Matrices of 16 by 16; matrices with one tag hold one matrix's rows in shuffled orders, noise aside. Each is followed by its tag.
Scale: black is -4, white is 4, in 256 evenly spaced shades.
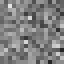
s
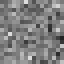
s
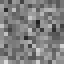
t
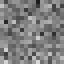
t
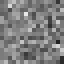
s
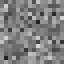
t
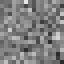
s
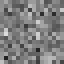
t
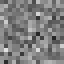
t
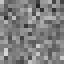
t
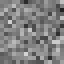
s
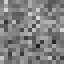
t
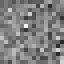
s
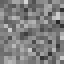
s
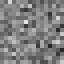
s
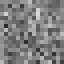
t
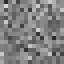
t
